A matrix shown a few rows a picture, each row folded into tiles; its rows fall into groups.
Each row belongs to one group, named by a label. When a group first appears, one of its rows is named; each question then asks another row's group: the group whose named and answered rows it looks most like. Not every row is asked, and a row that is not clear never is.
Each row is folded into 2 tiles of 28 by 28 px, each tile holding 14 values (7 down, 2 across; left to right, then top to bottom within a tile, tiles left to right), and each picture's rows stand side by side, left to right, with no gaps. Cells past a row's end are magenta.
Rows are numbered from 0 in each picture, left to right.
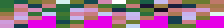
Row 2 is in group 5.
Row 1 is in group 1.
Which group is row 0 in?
5
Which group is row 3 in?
1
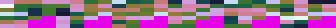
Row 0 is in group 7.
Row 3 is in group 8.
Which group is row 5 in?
8
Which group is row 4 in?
1
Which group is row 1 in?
8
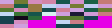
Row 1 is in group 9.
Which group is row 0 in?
7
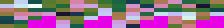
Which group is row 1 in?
8
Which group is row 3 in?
5
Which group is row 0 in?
9
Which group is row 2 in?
5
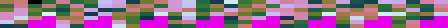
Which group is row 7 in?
7
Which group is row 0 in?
5
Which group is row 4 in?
1
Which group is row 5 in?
9
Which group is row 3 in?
9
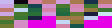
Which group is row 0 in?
7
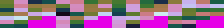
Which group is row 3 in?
9
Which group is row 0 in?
8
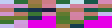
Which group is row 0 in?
7
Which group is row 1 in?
9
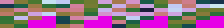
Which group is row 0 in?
1
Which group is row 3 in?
9
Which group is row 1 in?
1
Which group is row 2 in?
9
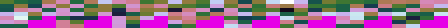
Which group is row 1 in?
7
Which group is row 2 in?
8
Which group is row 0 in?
5
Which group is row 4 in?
7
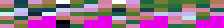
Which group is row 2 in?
8
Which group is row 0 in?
7
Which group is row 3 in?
5
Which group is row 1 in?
1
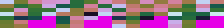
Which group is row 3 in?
7
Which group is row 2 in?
7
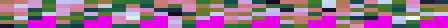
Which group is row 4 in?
8
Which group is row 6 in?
7
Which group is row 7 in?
8
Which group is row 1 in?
9
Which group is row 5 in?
5
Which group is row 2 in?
5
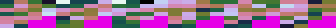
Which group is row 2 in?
1
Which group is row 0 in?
8
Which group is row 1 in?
1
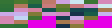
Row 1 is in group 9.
